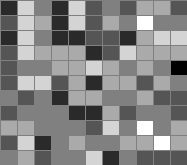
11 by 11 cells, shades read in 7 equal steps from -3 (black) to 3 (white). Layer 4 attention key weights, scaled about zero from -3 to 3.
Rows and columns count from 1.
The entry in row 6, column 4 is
-1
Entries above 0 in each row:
4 5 4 8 5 6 3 1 5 6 2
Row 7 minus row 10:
1 -3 2 -2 0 1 0 -1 0 -4 -2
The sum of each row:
-1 5 -3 6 2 3 -2 -6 7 6 -3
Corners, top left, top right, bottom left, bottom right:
-2 -1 0 -1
